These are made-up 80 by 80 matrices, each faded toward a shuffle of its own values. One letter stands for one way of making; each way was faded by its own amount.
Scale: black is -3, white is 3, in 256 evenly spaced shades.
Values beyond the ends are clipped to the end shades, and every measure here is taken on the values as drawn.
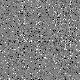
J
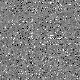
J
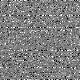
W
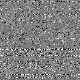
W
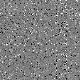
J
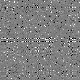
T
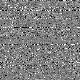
W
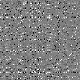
T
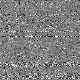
W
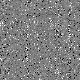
J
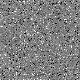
J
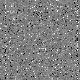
J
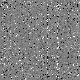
J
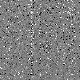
J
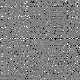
T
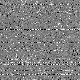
W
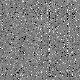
J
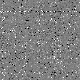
J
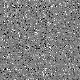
J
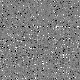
J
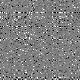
T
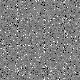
J
